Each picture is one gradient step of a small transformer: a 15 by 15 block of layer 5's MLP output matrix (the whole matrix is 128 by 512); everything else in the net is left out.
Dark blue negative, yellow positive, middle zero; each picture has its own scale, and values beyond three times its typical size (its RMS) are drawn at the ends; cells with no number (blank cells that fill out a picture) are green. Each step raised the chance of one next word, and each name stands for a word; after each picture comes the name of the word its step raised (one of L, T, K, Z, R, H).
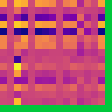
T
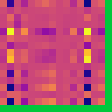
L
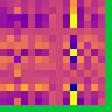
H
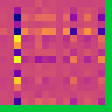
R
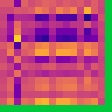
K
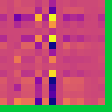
K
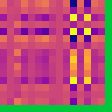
T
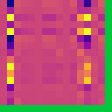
T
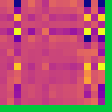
T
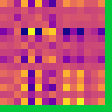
L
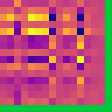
R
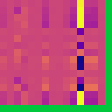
H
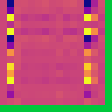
T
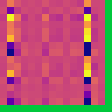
K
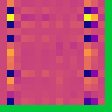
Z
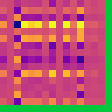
Z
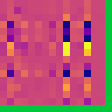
Z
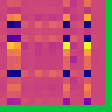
Z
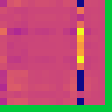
L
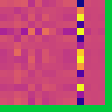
T
